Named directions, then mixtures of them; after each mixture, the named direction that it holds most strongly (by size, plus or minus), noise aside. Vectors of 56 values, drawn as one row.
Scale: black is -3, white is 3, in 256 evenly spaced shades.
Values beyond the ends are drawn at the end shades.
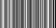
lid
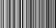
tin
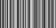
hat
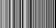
tin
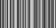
hat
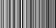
tin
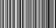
tin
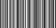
hat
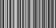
hat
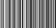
tin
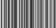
hat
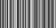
hat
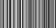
tin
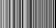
tin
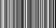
lid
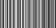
hat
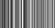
tin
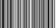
lid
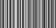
hat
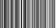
tin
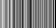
lid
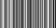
lid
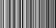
tin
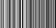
tin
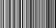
tin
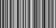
hat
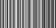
hat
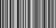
hat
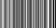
lid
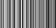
tin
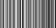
tin
